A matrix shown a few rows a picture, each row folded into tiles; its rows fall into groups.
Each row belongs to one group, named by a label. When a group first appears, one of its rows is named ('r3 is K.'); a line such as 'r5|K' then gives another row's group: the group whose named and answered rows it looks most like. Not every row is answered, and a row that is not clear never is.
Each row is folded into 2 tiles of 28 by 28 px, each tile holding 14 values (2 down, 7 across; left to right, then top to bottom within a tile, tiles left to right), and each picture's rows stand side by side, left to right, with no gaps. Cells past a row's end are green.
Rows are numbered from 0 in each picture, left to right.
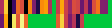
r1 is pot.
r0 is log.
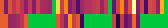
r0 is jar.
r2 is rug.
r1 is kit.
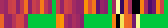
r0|kit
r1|jar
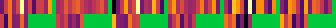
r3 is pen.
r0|rug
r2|kit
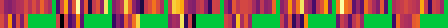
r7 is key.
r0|pen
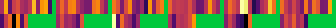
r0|pen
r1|pot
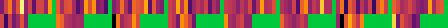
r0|rug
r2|key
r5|kit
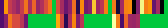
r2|jar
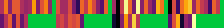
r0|pen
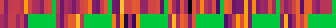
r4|log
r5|key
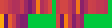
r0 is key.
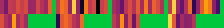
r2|pen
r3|pot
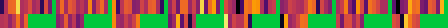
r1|pen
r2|jar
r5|key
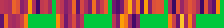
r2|pen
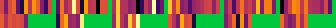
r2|pot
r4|pen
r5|kit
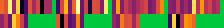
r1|rug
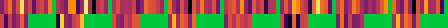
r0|rug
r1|key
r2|pot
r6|log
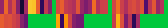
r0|jar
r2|pot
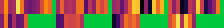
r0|log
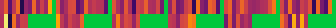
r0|log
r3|log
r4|log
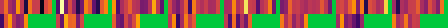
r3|key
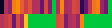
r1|pot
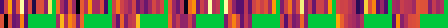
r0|rug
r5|rug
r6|jar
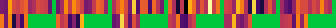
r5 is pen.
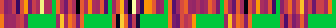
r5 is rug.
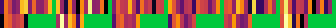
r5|pot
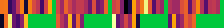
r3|key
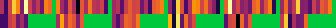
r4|pen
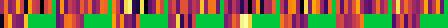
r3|pen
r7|pen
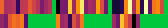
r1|kit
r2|pen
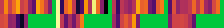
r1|jar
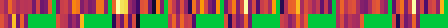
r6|pot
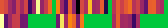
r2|pot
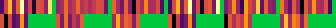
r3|rug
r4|key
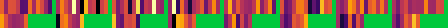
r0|jar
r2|kit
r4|pen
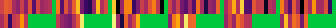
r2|jar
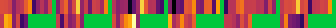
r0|pot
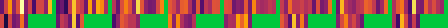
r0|rug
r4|log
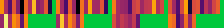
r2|kit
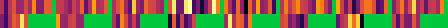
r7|rug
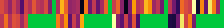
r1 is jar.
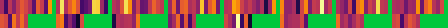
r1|pot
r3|pen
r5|kit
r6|kit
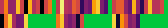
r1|pot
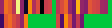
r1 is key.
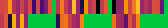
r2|kit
